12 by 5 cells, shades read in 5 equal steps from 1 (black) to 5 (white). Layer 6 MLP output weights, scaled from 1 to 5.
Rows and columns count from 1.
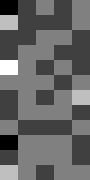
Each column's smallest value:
1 2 2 2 2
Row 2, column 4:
2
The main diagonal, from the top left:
1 2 3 2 2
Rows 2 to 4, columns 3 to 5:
2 2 3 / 3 3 2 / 3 2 2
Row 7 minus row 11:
0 0 -1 0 2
